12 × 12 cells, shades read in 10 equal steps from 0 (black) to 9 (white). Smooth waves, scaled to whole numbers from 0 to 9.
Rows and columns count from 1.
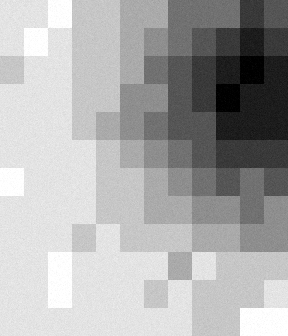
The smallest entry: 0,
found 2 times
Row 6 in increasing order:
2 2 2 3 4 5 6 7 8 8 8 8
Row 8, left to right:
8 8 8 8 7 7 6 6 5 5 4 5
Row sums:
68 62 54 55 55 63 72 77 82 92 93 96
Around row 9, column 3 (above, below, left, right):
8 9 8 7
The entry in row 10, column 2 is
8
